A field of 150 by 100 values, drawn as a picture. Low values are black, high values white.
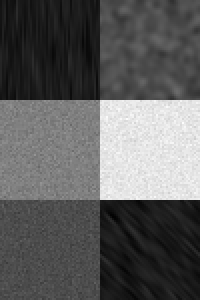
The table splits into 3 rows of 2 panels. Panel 1,1: very low, streaked downward, faint in contrast. Panel 1,2: low, blotchy, faint in contrast. Panel 2,1: middling, fine-grained, faint in contrast. Panel 2,2: very high, fine-grained, faint in contrast. Panel 3,1: low, fine-grained, faint in contrast. Panel 3,2: very low, slanting down to the right, faint in contrast.
